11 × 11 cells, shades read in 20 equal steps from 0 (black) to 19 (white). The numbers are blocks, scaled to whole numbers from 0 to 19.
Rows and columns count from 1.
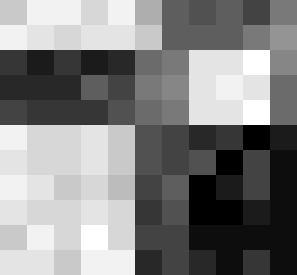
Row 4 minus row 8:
-15 -14 -12 -9 -9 4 3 17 16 12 7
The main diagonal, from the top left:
15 17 4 7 6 6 5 0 0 1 1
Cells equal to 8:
4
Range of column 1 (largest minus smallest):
15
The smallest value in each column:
3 2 3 2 3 3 5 0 0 0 1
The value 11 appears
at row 2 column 11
